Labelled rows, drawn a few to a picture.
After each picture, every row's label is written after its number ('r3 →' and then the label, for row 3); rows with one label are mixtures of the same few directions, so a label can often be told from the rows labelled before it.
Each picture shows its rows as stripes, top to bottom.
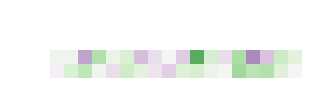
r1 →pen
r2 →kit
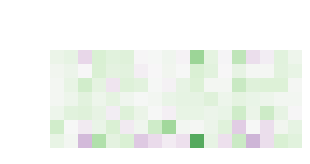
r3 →pen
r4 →pen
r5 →kit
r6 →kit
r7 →kit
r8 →kit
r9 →pen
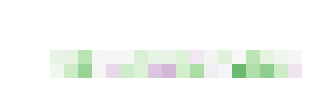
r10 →pen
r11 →kit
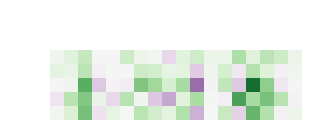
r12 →kit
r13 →pen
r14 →pen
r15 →kit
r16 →pen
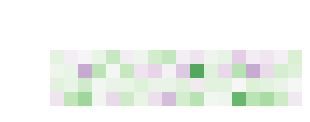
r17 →kit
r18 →pen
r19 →pen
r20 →kit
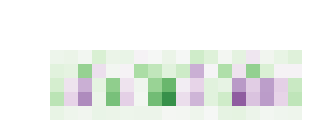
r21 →pen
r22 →pen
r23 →kit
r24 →kit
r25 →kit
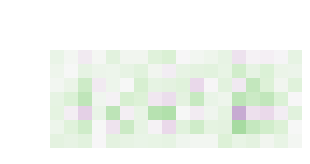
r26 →kit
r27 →kit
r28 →pen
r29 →kit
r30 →kit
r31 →kit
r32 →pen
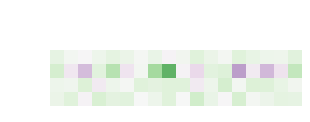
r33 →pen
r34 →kit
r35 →pen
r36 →pen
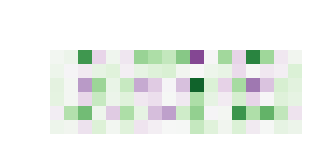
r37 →pen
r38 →kit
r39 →pen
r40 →pen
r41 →kit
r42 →pen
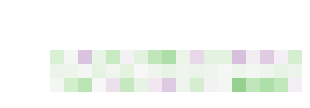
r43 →kit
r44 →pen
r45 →kit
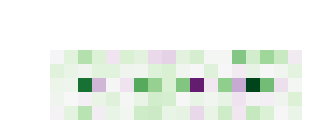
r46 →kit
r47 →kit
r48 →pen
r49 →kit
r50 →pen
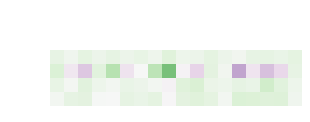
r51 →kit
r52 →kit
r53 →kit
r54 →kit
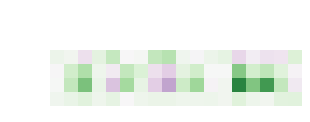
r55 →kit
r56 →kit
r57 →kit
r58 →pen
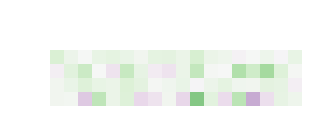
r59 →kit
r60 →kit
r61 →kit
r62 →pen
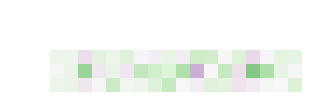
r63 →pen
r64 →pen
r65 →kit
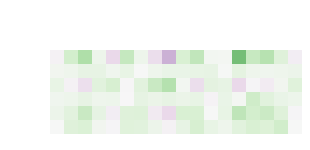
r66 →kit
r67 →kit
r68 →kit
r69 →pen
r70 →kit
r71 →kit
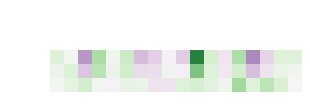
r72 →pen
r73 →pen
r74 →kit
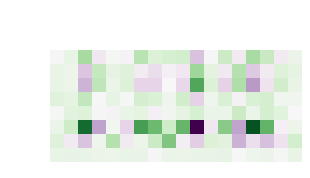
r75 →pen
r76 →pen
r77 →pen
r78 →pen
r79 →kit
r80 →pen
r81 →kit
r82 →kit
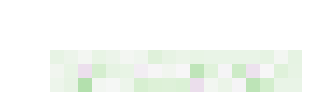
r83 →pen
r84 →pen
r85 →pen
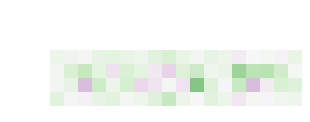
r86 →kit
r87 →kit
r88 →pen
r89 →kit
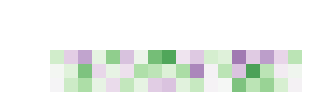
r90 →kit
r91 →pen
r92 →kit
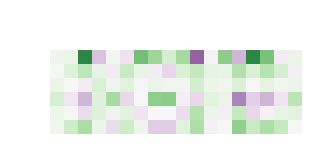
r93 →pen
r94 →kit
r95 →pen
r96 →kit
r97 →pen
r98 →kit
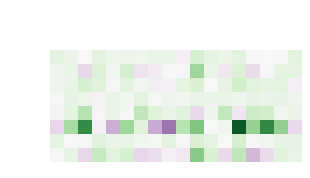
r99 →pen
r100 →pen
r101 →kit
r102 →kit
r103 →pen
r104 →kit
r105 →pen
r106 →pen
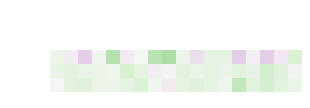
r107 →kit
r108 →kit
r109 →kit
